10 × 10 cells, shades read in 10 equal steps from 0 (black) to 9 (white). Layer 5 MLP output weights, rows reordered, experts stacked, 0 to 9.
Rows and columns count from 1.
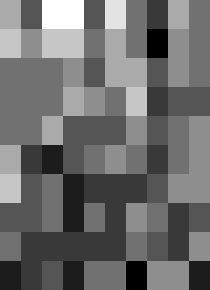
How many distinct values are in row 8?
5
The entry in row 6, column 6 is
5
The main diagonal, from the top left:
6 5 4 6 3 5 2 4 2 1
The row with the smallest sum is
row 10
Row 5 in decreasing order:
6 5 5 4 4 4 3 3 3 3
